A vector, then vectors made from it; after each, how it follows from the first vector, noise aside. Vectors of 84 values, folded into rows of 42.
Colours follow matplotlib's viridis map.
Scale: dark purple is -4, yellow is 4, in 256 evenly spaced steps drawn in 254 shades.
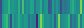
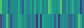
sign-scrambled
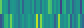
sign-scrambled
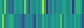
reversed
